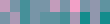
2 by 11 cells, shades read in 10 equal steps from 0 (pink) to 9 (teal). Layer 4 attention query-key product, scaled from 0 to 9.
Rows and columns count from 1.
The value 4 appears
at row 1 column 10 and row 2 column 10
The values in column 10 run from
4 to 4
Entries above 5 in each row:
2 6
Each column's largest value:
5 5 7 5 6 6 7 3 9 4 9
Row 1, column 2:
5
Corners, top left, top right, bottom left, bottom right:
2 6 5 9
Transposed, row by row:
2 5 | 5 3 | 7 7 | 5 5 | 5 6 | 2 6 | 5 7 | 0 3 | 5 9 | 4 4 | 6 9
